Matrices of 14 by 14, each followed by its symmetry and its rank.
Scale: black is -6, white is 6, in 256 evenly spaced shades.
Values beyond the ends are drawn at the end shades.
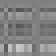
neither, rank one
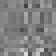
neither, rank two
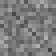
symmetric, full rank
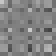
symmetric, rank two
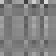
neither, rank one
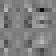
neither, rank two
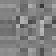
neither, rank two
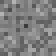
symmetric, full rank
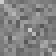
symmetric, full rank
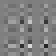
neither, rank one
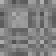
symmetric, rank two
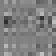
neither, rank two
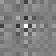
symmetric, rank two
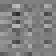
neither, rank two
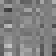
neither, rank two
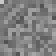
symmetric, full rank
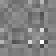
symmetric, rank two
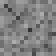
symmetric, full rank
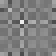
symmetric, rank two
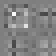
symmetric, rank two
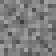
symmetric, full rank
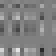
neither, rank one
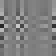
neither, rank one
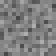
symmetric, full rank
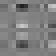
neither, rank one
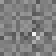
symmetric, rank two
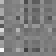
neither, rank two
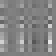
neither, rank one
